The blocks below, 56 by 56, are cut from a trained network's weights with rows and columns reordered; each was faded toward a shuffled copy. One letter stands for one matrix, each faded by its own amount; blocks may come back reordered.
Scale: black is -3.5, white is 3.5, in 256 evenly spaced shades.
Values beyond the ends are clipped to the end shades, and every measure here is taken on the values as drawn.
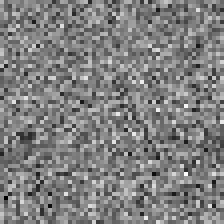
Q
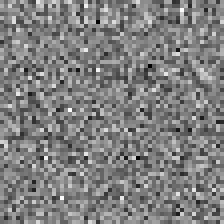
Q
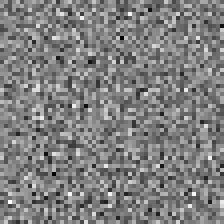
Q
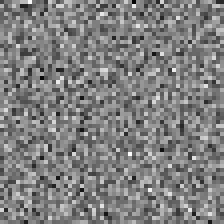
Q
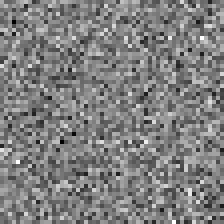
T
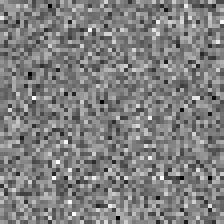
T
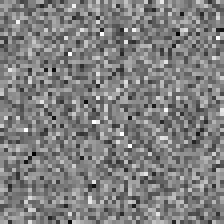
T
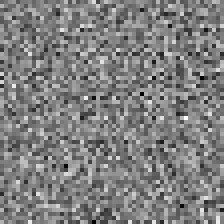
Q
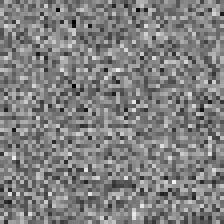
Q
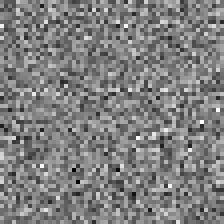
Q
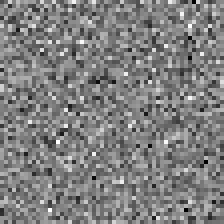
T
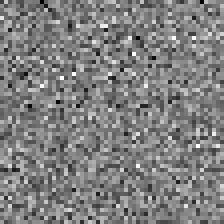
T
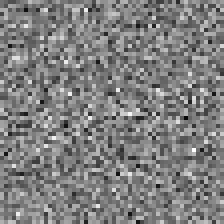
Q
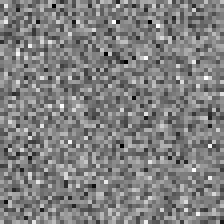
T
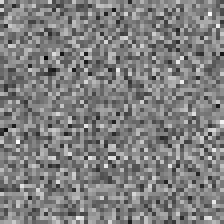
Q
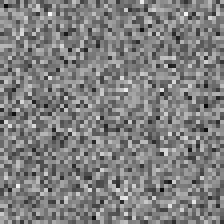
T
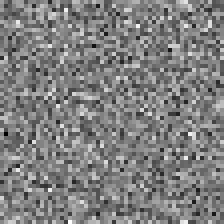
Q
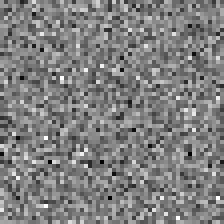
T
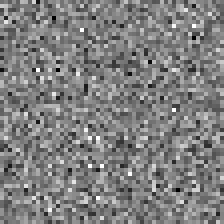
T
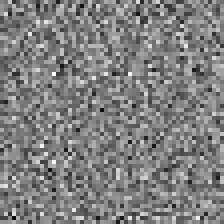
Q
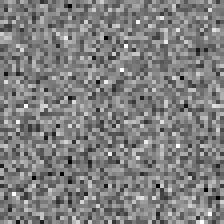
T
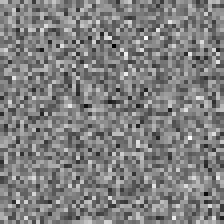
Q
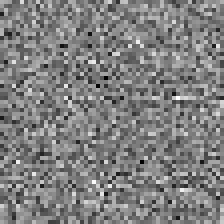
Q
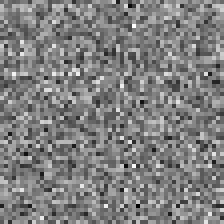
Q
